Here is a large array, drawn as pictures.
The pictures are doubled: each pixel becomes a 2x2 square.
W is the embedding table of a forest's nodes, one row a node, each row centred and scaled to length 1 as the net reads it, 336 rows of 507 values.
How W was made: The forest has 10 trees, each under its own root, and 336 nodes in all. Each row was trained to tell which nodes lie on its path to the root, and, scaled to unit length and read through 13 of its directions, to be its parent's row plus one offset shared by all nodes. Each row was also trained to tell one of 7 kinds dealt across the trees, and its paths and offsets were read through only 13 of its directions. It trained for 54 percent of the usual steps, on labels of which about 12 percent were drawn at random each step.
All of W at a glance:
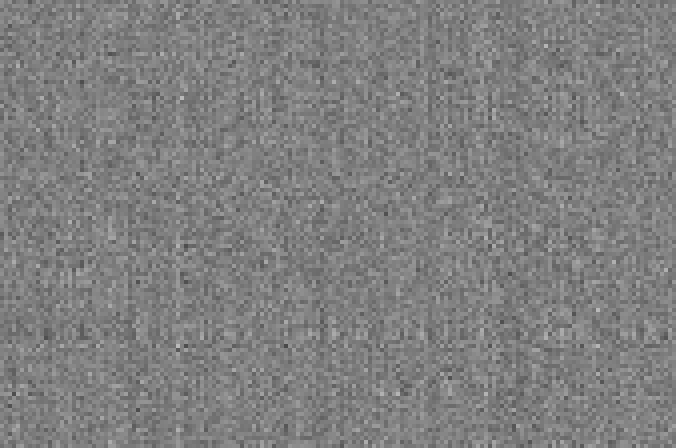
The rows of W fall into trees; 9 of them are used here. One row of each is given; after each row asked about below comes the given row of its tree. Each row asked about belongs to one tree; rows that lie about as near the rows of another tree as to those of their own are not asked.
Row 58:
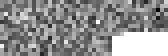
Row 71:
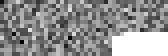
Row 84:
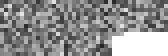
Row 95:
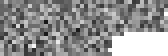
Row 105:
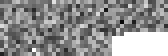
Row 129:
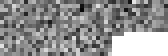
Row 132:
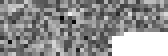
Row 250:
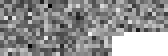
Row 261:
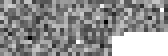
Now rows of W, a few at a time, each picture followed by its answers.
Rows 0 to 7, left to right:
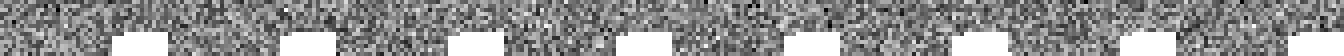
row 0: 129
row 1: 58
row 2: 250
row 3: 105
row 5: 95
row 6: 95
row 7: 261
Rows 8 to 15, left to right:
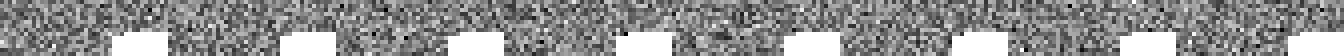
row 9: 105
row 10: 71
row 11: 95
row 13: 129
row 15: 84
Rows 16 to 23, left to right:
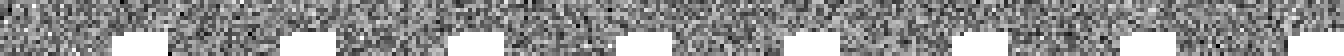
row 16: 129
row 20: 95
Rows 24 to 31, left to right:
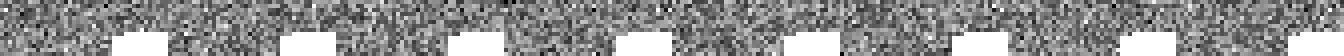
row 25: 58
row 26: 129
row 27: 95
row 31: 95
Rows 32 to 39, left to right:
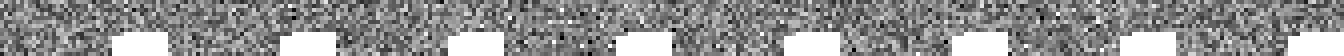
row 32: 71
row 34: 250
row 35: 250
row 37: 95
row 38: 250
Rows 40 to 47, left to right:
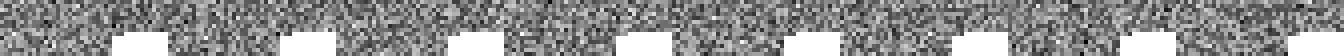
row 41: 129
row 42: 95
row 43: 261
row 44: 95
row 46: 95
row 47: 132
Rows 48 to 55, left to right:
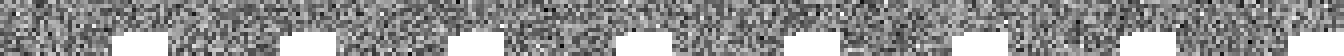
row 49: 129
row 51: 261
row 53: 250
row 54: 129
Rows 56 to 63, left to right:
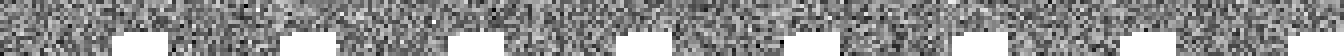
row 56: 58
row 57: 250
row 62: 95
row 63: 250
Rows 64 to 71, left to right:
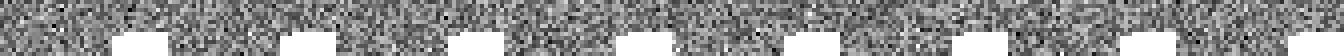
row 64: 95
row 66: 95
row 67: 261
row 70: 261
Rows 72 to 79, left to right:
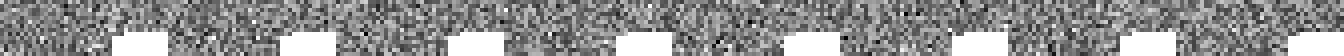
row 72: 250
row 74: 105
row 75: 58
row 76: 105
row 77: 129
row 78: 250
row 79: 58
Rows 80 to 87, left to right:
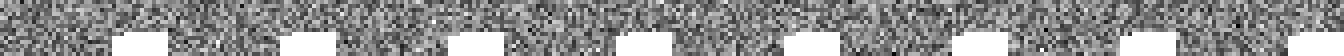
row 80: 250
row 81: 250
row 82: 105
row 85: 132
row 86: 129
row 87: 105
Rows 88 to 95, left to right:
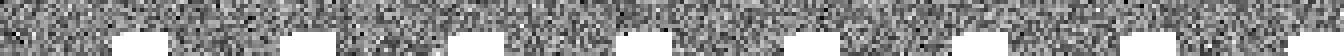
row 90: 58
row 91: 129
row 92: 105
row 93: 132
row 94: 261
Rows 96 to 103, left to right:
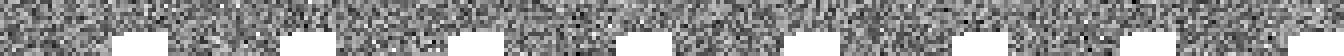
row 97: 95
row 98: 95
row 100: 95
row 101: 250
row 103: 250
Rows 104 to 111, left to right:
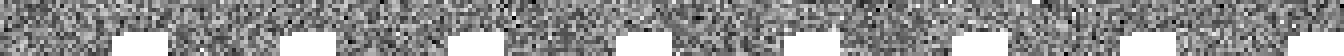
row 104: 250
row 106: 261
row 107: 250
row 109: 250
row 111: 129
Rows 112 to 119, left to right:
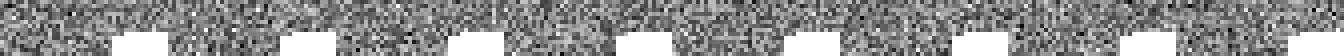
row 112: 95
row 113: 250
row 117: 250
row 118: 129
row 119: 250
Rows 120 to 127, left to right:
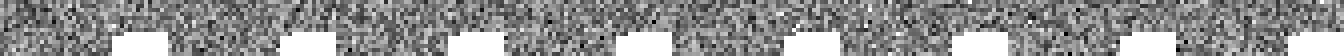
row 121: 95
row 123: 129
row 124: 250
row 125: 132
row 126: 129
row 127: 132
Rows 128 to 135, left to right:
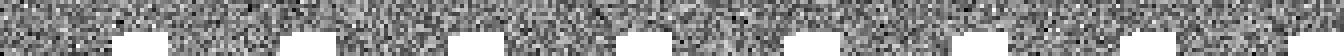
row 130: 105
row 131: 132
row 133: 95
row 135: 71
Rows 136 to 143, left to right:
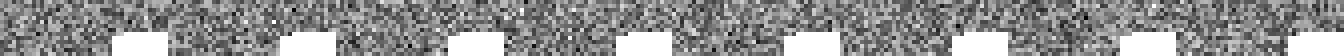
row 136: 58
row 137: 129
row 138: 58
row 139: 250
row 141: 95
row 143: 132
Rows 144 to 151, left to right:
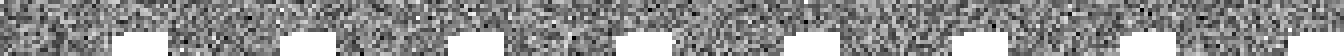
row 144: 250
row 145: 250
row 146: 71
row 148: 129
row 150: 132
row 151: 250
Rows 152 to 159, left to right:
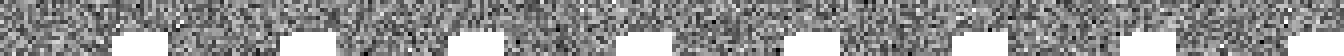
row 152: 132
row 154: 129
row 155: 250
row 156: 129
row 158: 95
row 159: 261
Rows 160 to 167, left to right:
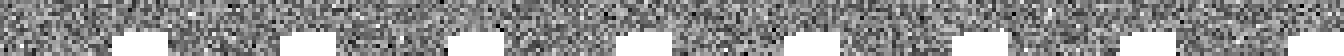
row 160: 95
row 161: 261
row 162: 261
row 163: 95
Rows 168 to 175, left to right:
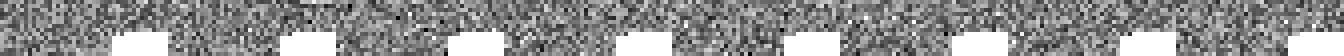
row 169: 129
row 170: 71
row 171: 95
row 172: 261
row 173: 84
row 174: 95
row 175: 105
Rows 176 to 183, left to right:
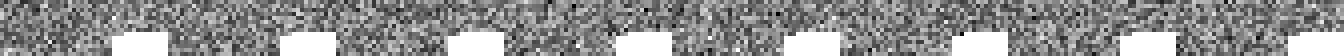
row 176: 250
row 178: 132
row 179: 84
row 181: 129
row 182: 71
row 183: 105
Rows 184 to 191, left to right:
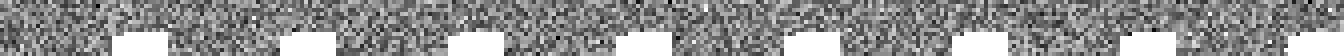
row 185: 105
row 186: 132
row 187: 95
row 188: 261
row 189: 129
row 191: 95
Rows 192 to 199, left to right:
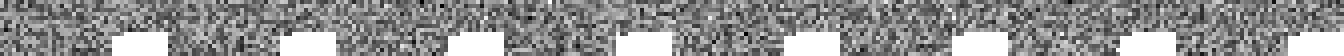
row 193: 105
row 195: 250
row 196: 129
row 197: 132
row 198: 95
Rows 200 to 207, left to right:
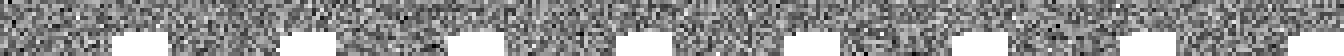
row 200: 95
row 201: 95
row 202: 132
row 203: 129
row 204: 129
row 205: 261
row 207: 129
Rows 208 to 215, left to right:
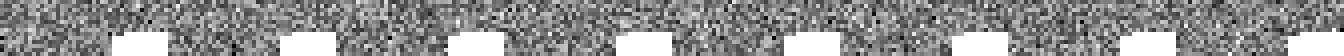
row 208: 129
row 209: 105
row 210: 132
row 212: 105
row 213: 105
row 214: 129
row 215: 71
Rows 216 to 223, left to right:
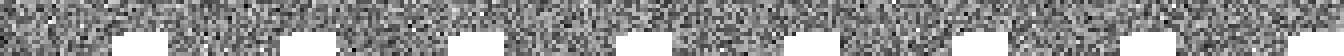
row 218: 250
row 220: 129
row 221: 261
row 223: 95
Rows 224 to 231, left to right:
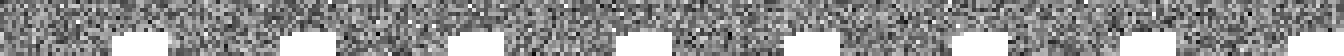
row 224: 129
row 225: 129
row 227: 129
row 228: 250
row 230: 58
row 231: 129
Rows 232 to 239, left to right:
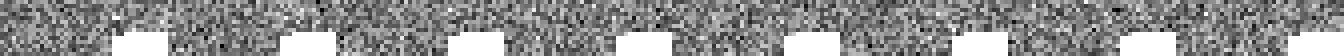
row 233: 250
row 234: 250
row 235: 58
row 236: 105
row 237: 250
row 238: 58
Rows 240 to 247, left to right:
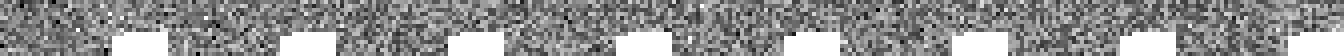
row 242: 250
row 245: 95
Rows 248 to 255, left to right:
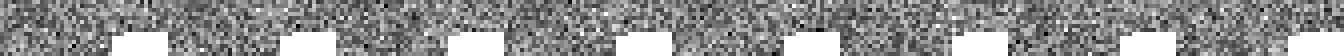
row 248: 250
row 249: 250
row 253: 250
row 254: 250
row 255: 58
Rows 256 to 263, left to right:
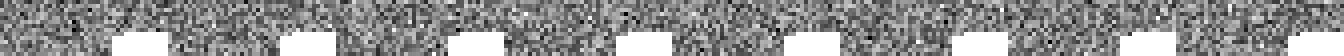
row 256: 95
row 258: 105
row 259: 105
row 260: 105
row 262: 95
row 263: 129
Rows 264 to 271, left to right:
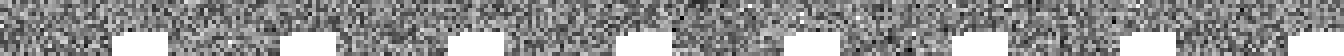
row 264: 261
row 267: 129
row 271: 261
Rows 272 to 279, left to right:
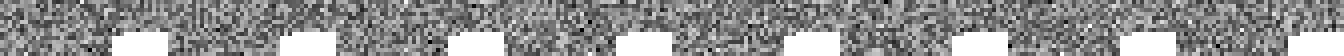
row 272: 132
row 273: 129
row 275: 132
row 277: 261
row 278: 261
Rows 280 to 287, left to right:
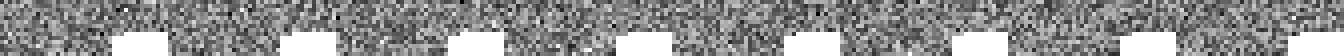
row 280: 132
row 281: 95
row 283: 105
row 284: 129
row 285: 95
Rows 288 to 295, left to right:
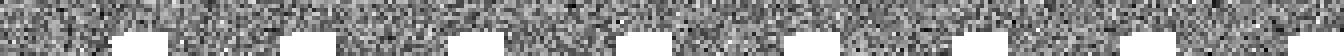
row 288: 132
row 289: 84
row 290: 105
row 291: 261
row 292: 132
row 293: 250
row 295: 71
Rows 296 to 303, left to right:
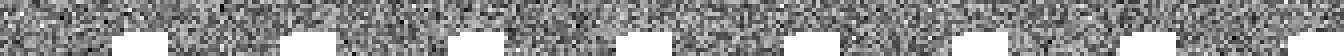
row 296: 71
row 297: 132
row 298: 95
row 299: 250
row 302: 129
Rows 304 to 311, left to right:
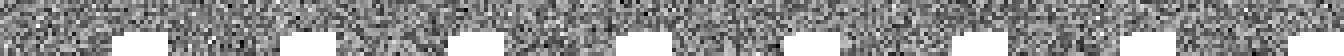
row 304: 129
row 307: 84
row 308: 132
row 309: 129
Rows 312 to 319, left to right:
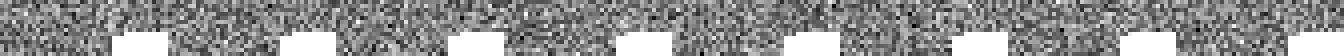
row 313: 95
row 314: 95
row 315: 261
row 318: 261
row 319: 261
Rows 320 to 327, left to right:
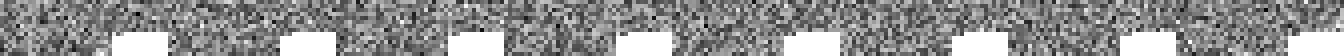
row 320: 58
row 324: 95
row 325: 129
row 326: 261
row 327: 95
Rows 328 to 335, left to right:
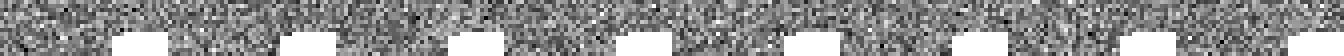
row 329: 129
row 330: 250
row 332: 84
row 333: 105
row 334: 84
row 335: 250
